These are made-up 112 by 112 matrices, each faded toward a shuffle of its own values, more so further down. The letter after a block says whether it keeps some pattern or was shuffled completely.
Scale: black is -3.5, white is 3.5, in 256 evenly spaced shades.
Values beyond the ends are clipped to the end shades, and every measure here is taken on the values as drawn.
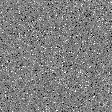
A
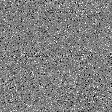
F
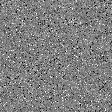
A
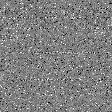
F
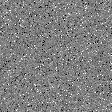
A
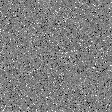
A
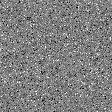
A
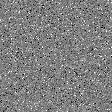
A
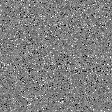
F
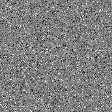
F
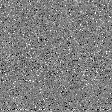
F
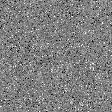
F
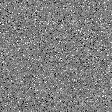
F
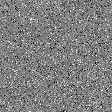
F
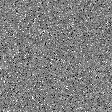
A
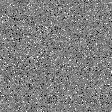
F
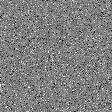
A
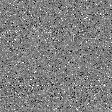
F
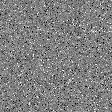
A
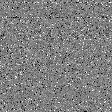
F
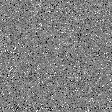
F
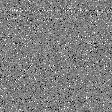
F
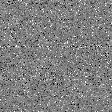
F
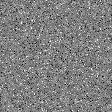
A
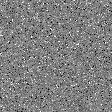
A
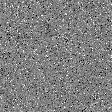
A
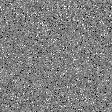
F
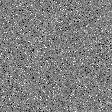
A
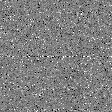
F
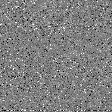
F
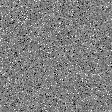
A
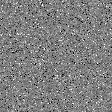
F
